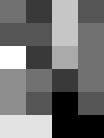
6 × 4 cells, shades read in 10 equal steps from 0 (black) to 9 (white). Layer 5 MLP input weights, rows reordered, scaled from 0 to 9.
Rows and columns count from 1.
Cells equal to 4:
5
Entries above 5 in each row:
1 1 2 0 0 2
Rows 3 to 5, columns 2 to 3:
2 6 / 4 2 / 3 0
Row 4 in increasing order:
2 4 4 5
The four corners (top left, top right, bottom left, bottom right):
4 3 8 0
